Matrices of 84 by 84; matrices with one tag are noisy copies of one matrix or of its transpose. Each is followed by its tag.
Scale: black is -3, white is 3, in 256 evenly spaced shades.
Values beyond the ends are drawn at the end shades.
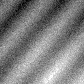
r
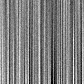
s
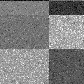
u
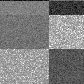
u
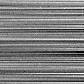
s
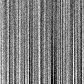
s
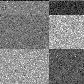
u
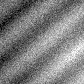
r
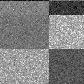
u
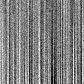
s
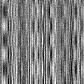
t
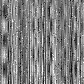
t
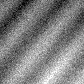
r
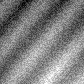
r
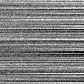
s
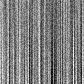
s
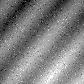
r
